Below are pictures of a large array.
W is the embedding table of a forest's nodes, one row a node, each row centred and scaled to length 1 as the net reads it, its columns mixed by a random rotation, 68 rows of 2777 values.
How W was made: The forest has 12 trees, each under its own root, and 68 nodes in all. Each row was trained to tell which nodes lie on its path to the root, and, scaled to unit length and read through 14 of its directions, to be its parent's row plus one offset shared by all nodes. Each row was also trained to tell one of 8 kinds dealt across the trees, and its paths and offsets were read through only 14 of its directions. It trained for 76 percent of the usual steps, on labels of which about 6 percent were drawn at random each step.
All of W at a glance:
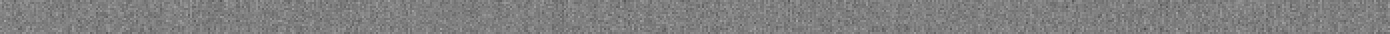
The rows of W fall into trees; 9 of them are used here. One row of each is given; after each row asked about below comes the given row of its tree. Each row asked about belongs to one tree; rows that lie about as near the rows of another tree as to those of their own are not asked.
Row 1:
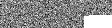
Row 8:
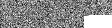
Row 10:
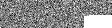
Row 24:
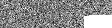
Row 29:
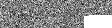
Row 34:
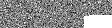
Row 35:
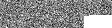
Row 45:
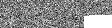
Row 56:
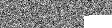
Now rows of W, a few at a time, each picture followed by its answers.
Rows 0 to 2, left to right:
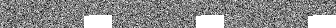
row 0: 29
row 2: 1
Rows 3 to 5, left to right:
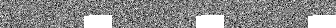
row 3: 29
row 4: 45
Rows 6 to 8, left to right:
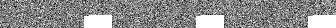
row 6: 45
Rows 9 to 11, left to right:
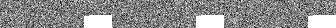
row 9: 1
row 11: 8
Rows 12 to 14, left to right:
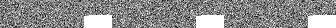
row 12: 10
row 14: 10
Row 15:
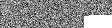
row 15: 1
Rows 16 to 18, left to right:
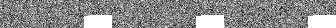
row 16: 34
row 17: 8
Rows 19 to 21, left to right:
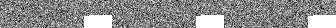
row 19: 1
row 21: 34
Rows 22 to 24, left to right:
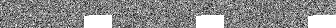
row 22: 56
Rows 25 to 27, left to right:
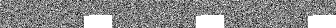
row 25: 34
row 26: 10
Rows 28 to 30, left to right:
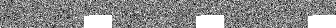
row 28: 35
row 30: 29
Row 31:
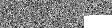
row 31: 10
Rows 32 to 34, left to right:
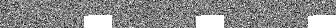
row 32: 10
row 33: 1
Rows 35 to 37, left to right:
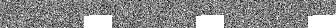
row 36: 8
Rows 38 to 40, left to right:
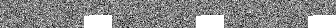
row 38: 35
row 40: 29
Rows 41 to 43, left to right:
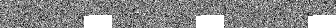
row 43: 1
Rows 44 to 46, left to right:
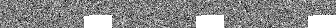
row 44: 34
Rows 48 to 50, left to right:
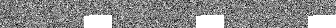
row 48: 35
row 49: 24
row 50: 56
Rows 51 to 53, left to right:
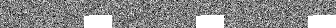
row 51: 29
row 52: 29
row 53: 45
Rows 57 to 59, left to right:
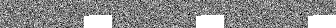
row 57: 29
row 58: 56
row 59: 56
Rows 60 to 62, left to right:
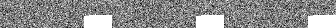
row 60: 10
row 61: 8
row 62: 24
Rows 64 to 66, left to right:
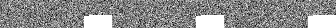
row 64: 1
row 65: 29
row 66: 10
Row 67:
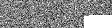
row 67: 1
